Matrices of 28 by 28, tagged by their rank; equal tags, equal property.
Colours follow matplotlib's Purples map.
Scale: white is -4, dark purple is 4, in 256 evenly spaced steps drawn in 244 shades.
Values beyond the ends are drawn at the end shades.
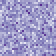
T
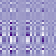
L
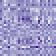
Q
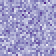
T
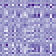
Q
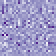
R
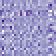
R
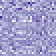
R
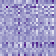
Q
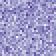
T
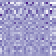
Q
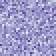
T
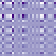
L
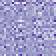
R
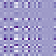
L
